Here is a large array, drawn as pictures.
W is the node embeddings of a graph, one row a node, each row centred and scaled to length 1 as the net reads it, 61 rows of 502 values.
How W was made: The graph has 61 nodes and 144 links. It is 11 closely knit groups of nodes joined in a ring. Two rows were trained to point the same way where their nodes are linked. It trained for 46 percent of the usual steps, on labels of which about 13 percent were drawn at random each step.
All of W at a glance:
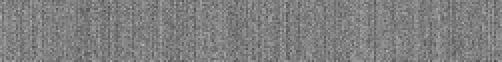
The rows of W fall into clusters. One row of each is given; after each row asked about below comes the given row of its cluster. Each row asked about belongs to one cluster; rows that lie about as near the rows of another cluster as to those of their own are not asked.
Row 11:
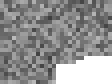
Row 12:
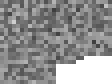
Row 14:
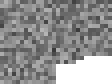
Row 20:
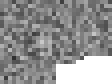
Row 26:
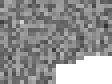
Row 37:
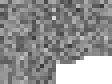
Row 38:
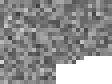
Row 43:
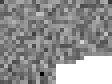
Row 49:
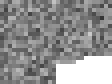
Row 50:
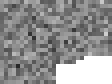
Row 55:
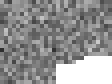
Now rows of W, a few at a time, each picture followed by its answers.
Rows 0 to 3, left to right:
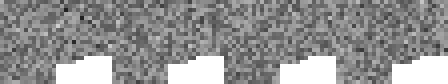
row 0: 11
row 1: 20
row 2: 43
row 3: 37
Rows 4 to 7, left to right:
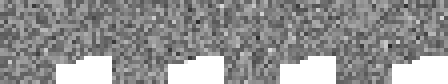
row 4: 49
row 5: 20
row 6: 14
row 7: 43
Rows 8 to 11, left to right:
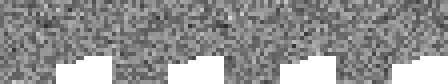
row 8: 38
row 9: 12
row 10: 11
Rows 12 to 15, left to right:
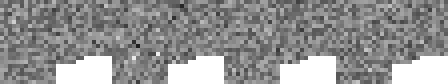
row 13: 14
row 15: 43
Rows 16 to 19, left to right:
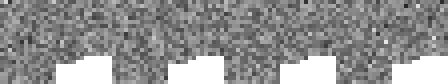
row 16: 37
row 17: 50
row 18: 50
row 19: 55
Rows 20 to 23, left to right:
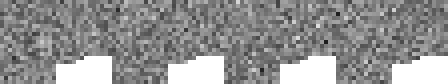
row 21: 43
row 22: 55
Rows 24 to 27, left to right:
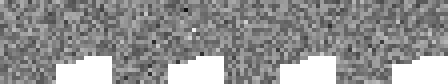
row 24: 11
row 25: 43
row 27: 12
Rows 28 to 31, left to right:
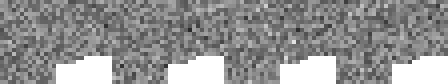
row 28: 11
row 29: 26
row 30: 14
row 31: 12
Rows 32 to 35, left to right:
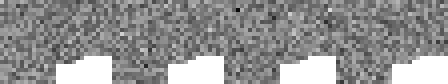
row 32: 37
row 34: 11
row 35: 26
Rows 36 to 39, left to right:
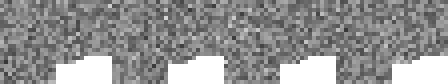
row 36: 55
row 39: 49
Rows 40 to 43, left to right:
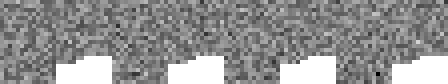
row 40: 50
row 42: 38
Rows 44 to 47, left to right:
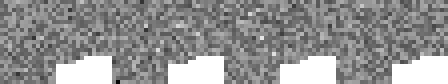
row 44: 43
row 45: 38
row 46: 26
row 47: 50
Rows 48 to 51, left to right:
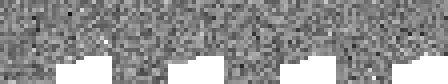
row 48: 12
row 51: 37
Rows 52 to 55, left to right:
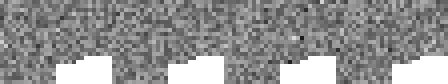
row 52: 38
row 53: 38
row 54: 12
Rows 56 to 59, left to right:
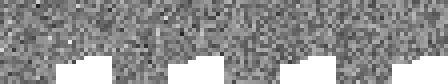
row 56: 20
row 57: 38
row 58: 37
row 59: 49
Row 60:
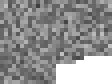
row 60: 11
